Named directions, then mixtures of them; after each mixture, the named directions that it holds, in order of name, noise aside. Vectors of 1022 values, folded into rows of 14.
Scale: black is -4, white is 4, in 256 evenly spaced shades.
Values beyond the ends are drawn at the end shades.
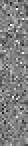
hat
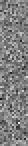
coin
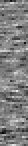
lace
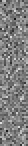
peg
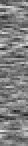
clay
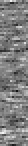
lace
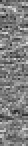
clay, peg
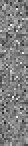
hat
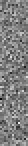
coin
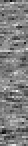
lace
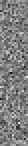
coin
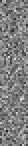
peg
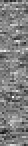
hat, lace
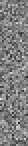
coin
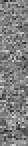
coin, lace
